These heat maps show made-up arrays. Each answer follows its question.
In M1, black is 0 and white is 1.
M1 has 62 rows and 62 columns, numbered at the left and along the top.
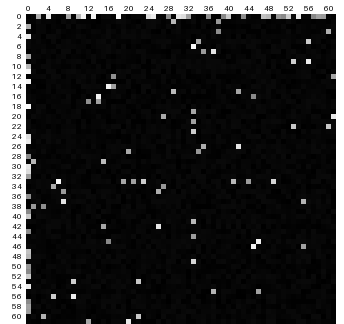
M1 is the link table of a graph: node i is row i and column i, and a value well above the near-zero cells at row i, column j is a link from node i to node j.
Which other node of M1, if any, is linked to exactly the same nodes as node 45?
none
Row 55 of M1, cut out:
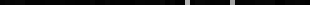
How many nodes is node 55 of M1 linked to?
2
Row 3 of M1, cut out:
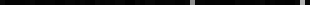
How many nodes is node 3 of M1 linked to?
2
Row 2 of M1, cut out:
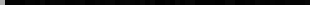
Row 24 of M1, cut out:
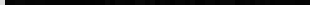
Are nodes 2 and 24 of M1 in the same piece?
yes
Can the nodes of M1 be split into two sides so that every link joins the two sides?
no
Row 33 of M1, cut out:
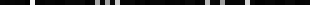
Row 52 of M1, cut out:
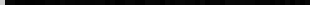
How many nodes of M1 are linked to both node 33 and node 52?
0
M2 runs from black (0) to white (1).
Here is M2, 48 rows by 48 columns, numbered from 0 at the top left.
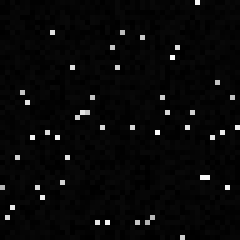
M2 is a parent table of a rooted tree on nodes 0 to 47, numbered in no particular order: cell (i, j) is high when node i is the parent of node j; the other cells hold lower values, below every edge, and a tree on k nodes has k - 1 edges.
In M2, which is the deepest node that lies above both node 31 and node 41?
26
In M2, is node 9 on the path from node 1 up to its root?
yes
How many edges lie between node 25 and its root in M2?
0
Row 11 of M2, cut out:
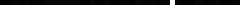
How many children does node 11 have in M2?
1
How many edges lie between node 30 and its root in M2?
6
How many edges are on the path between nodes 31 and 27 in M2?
3
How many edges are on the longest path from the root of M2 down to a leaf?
6
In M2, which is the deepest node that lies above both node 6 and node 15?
26
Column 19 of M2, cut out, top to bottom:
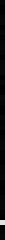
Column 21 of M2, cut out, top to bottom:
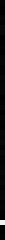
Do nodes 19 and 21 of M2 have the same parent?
yes
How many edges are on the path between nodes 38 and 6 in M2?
6
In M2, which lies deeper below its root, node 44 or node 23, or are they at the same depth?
node 23
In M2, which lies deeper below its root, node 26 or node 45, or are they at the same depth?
node 45
